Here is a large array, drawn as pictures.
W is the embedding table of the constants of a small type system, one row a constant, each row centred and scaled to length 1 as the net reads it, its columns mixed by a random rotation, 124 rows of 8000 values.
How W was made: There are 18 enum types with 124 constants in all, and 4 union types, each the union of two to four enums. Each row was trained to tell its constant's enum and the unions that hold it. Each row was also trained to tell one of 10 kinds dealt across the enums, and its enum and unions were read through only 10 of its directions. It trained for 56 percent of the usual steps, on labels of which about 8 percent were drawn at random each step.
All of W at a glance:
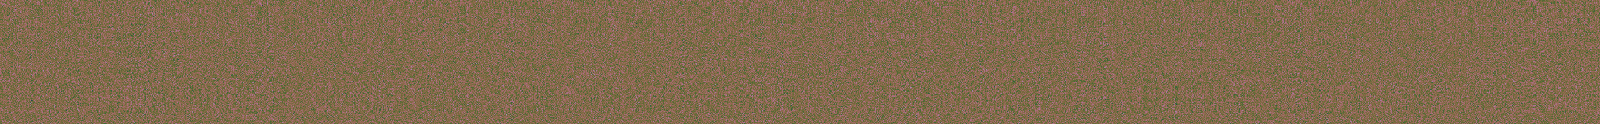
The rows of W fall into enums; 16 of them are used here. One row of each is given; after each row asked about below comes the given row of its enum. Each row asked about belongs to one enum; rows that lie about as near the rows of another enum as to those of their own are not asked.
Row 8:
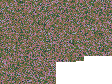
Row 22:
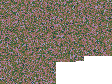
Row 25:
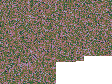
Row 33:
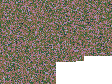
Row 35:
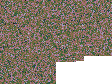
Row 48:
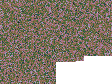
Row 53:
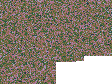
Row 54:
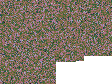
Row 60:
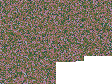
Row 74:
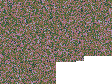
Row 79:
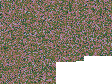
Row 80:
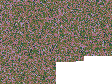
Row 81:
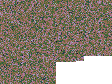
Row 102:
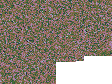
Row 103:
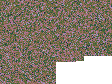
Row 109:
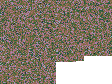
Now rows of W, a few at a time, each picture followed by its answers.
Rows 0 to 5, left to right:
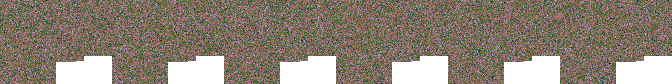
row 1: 103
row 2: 33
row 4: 80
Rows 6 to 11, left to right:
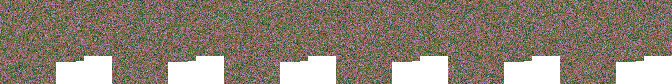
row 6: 79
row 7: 102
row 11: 102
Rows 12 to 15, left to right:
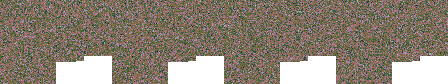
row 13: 8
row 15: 102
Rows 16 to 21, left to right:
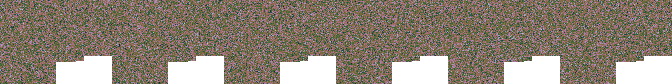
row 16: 81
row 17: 35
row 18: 22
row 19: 8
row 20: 8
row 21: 22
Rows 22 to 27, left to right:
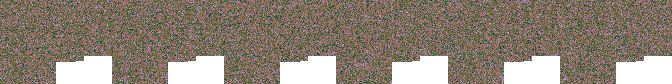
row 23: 109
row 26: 109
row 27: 48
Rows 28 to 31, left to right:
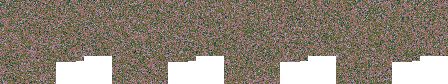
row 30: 8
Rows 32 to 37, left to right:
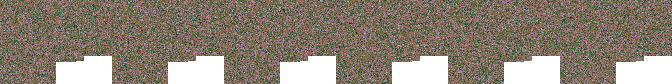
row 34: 25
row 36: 25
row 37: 60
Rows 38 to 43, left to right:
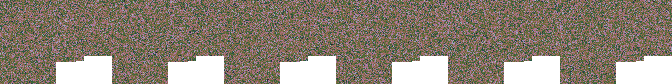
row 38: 25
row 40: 60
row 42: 79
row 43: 48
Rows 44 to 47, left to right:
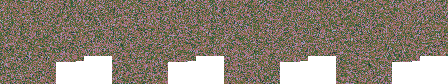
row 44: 8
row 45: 33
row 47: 53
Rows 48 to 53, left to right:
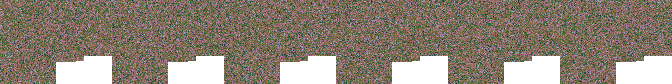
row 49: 60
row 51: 25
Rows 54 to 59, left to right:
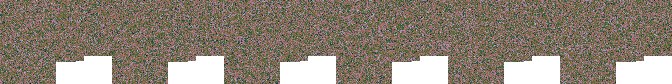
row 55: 35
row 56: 53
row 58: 60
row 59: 103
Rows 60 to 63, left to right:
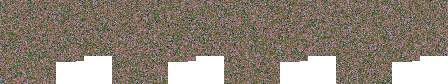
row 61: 35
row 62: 33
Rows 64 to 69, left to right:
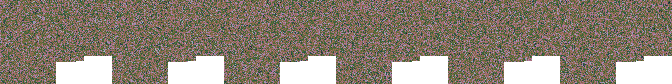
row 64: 60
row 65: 103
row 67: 8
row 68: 74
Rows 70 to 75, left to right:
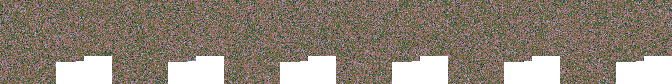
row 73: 25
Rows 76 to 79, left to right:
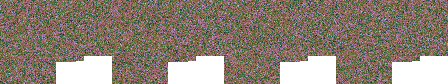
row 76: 35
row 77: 53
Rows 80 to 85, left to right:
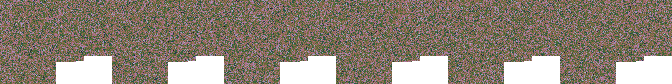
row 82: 25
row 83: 53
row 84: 35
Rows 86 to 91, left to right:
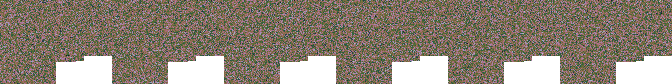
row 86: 80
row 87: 103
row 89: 33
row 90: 79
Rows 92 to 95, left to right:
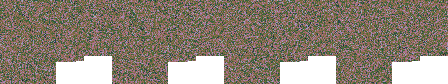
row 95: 102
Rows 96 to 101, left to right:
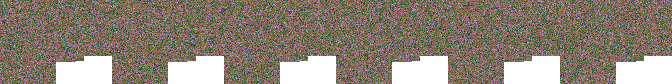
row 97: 33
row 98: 80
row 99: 103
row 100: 80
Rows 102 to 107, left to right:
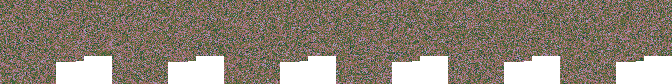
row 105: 109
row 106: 60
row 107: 79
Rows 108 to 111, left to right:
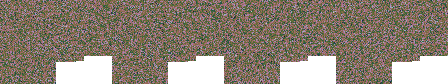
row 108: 109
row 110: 35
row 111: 74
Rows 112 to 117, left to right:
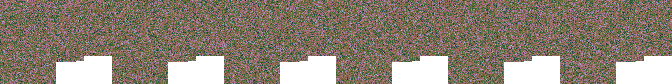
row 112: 53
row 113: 48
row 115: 54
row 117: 54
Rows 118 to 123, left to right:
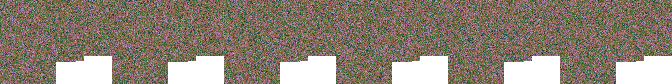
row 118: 33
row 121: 80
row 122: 53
